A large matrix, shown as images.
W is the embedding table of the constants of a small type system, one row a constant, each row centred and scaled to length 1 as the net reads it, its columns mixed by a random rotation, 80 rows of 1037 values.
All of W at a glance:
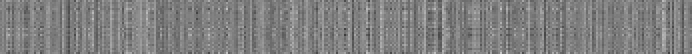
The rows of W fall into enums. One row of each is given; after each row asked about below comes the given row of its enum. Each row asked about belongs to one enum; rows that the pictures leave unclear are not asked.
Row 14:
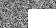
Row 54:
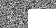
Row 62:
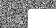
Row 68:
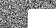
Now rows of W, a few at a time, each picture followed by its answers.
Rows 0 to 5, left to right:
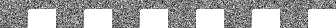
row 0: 68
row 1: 62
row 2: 68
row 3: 14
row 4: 68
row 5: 14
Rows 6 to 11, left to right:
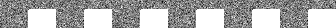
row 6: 62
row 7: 14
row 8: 68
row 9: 62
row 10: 54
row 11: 14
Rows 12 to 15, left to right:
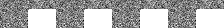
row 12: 14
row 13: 14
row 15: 14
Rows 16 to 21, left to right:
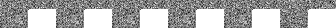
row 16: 62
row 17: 62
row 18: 62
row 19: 62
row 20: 62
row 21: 68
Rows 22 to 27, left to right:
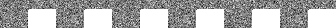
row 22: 14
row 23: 62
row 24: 14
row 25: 62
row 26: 68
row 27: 62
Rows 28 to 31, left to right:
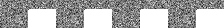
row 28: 62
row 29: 62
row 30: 14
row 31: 62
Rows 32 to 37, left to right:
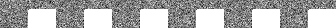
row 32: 68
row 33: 14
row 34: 14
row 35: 62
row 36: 14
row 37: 62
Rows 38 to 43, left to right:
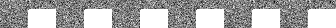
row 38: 68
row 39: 54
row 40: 14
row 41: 54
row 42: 68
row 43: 68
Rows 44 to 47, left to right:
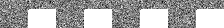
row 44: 68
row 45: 14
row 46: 68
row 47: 62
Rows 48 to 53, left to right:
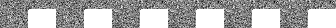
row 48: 54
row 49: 54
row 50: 68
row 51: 68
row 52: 68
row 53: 68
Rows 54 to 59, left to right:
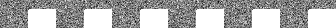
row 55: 68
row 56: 54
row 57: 68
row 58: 62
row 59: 54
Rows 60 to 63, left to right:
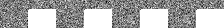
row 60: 14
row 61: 68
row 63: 62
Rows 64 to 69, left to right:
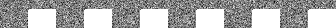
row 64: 14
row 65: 54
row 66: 62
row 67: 62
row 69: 62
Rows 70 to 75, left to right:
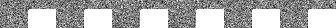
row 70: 54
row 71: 14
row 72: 68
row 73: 68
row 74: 14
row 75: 14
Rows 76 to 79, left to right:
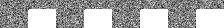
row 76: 54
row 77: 62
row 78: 14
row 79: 14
